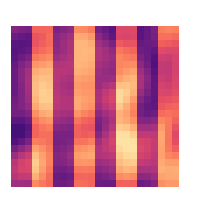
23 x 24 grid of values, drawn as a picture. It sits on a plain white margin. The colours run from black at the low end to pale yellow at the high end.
Ninth with the highest average: bottom right. Average level on the scale: 60%. Stripes: upright, repeating 4 times.
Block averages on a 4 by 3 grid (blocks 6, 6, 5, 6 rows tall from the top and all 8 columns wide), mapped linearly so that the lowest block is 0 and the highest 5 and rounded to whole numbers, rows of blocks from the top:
0 3 1 / 3 4 2 / 0 3 4 / 2 3 5
